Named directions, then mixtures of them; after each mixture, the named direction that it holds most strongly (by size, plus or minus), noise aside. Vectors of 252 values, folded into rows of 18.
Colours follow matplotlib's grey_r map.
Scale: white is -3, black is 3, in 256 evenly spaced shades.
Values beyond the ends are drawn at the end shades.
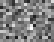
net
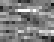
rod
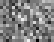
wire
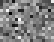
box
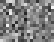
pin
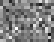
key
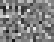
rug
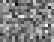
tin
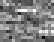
rod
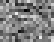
tin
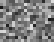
net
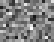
net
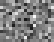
net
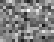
pin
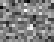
net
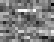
rod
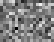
key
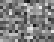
pin
